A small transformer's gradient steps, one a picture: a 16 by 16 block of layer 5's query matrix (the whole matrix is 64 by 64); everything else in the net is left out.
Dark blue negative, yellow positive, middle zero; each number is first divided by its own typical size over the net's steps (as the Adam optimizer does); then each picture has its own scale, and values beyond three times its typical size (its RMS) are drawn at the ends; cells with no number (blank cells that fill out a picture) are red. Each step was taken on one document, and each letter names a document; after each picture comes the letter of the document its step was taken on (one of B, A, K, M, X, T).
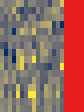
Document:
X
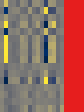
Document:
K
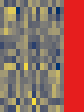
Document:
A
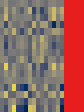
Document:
K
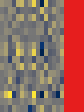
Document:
X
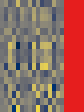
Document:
A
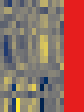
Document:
X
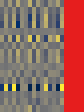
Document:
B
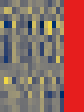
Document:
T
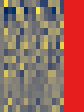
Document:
A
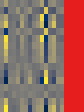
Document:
K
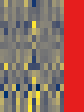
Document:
B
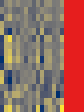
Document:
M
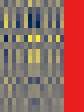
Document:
B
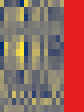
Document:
M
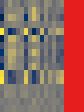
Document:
M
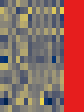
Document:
T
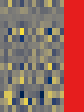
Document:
T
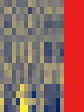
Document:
T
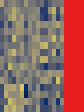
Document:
M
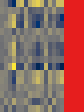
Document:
A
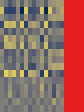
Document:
M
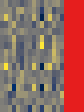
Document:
X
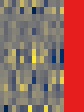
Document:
K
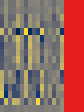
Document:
M
